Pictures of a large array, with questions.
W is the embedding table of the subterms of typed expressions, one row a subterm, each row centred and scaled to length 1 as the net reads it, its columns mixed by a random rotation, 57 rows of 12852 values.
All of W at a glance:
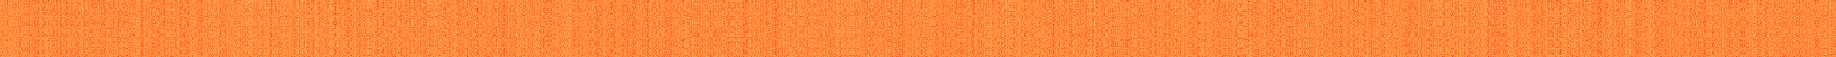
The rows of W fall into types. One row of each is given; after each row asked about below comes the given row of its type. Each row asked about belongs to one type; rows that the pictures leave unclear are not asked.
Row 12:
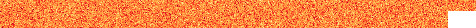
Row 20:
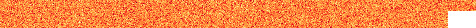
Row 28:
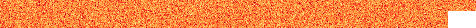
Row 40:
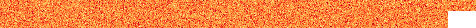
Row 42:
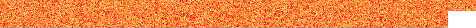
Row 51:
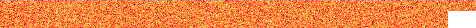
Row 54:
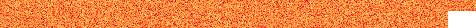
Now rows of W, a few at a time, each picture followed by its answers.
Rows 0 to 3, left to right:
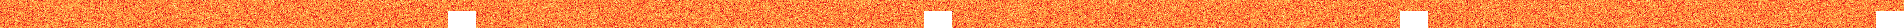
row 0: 40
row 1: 40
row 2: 12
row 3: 51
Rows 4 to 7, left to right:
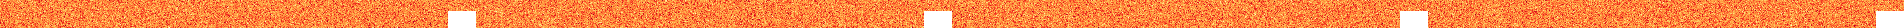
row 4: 28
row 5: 42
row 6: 28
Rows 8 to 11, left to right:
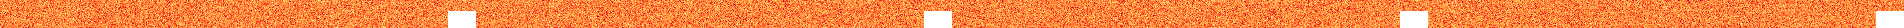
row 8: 12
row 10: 12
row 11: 20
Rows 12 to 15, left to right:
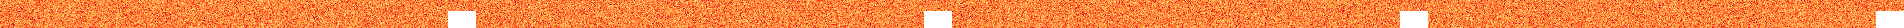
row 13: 51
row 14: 51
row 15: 20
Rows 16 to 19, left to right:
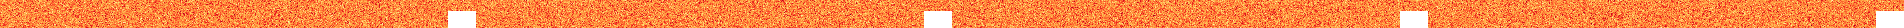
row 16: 42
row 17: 54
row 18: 12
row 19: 42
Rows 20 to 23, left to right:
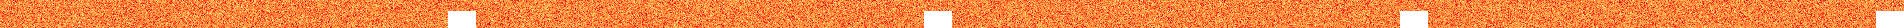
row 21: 12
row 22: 51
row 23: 40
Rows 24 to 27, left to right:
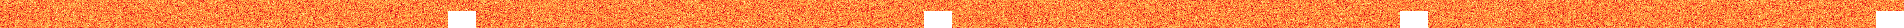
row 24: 51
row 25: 51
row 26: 54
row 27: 12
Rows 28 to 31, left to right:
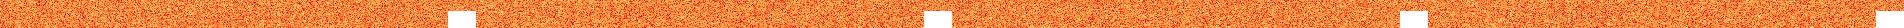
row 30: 40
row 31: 42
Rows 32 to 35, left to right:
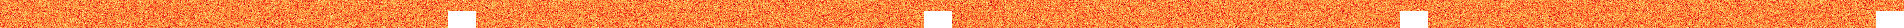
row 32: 42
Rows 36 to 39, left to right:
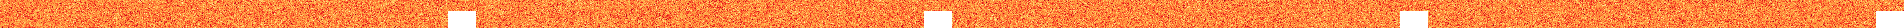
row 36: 12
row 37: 42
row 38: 20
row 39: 40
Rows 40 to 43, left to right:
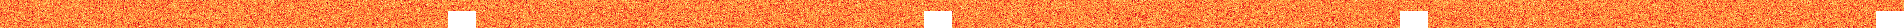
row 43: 54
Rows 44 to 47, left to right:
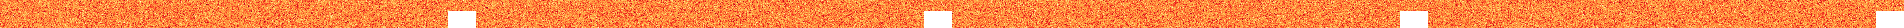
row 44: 42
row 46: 54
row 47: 40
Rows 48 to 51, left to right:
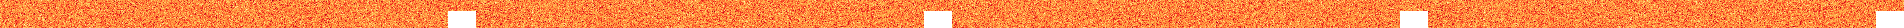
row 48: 20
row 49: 51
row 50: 28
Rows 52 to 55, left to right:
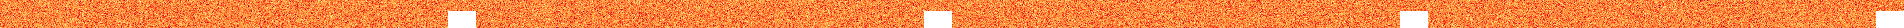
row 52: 42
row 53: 12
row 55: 20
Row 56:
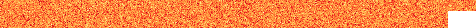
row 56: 51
